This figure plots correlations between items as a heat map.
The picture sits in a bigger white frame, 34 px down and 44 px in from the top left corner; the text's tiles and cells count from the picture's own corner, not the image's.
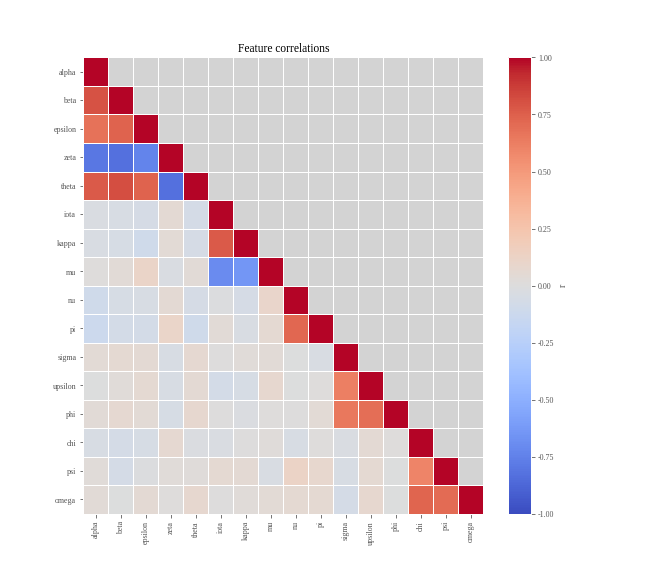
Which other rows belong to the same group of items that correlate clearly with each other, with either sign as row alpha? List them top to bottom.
beta, epsilon, zeta, theta
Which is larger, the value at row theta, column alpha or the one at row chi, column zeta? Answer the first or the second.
the first
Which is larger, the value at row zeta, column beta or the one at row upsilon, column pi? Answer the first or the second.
the second
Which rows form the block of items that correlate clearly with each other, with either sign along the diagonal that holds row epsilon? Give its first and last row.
alpha to theta
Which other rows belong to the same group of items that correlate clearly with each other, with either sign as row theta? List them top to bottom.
alpha, beta, epsilon, zeta
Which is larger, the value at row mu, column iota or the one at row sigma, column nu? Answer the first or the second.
the second
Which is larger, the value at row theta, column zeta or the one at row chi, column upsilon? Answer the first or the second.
the second
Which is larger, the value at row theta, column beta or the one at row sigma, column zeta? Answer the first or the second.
the first
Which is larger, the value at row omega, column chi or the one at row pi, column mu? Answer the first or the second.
the first
